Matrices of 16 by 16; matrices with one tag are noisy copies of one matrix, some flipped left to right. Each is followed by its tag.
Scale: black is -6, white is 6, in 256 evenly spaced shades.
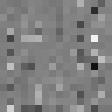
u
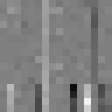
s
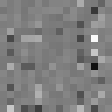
u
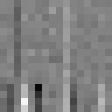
s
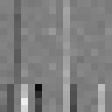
s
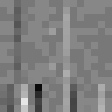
s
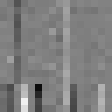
s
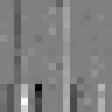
s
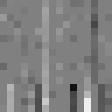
s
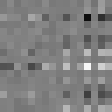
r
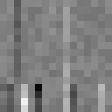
s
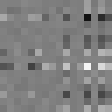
r
